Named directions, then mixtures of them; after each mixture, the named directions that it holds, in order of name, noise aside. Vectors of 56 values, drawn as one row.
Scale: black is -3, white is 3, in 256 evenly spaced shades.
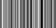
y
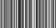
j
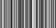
j, y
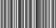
j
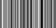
y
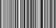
j, y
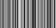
j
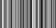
j, y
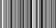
j, y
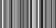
j, y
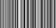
j, y
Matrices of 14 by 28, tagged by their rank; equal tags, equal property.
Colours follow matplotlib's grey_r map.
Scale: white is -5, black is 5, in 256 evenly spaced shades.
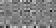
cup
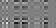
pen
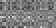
cup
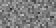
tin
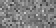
tin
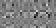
cup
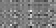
cup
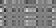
pen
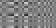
pen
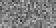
tin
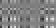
pen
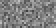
tin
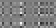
pen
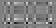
pen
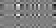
pen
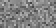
tin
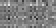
cup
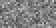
tin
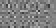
cup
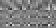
cup
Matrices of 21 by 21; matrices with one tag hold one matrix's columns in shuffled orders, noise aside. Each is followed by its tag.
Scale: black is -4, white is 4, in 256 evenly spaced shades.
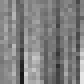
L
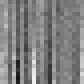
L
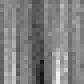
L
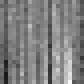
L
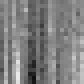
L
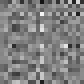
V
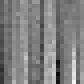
L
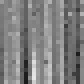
L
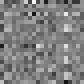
V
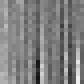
L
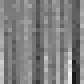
L
